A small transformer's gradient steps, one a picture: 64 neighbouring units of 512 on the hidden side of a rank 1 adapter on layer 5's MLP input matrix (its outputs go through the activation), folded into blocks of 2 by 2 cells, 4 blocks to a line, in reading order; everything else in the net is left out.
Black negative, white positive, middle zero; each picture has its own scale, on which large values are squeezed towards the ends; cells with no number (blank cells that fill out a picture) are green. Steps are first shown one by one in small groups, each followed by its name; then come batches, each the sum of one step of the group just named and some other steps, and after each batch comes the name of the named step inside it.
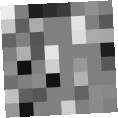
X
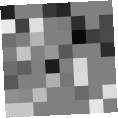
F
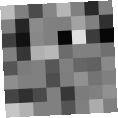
F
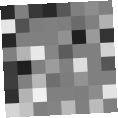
F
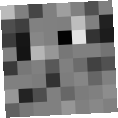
F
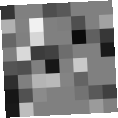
F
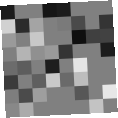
F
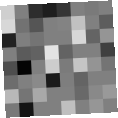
X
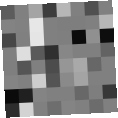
F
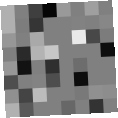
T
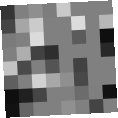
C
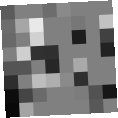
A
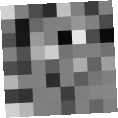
T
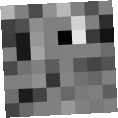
C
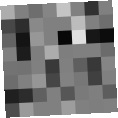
C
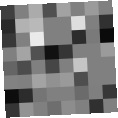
C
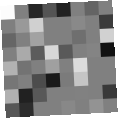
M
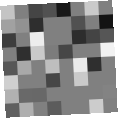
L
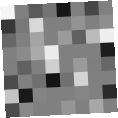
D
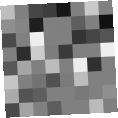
L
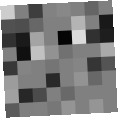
L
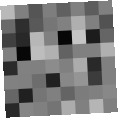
L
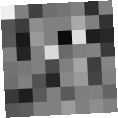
M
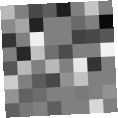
L
